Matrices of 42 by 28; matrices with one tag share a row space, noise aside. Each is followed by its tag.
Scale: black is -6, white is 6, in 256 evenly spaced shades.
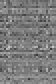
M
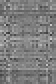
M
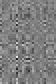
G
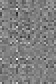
G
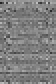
M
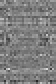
M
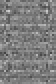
M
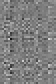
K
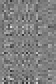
K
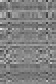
M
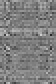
M
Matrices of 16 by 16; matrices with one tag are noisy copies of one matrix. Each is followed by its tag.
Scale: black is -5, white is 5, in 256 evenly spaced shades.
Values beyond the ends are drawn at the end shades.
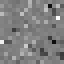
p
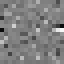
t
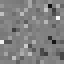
p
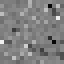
p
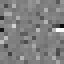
t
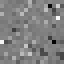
p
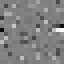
t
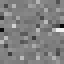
t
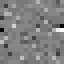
t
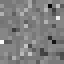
p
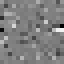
t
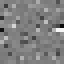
t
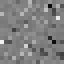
p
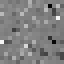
p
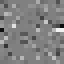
t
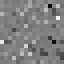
p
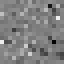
p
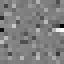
t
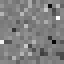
p
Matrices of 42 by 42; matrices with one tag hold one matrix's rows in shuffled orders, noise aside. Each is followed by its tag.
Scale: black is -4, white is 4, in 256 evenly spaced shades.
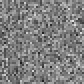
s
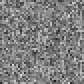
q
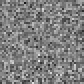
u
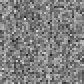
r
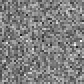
s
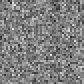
q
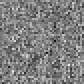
q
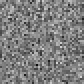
u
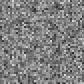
q
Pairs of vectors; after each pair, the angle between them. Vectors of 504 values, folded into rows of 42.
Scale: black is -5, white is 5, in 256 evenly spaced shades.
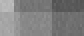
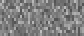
orthogonal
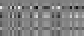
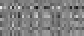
nearly parallel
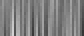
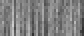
nearly parallel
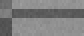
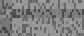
partly aligned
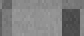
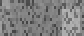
partly opposed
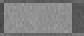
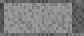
nearly parallel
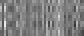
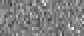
orthogonal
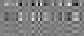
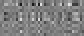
nearly parallel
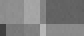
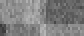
nearly parallel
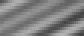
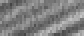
nearly opposite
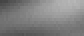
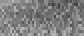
partly opposed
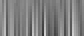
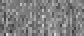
partly opposed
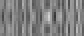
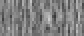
nearly parallel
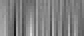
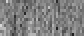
partly aligned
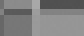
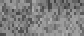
partly aligned
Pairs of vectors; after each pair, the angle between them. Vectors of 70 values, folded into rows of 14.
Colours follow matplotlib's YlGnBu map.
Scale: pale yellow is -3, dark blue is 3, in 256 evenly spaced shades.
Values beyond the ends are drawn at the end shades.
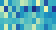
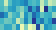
orthogonal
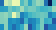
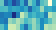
nearly opposite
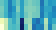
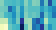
nearly parallel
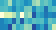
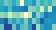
partly aligned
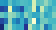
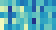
nearly opposite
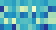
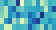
orthogonal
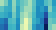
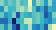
partly aligned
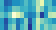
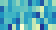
orthogonal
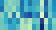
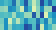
partly opposed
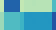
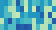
orthogonal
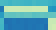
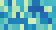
orthogonal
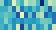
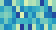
nearly parallel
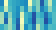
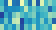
partly opposed
